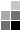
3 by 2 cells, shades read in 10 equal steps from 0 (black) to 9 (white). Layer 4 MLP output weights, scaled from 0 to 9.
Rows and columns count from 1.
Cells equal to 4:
2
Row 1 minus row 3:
5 7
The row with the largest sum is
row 1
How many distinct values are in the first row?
2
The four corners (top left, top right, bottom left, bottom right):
9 7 4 0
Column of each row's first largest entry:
1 1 1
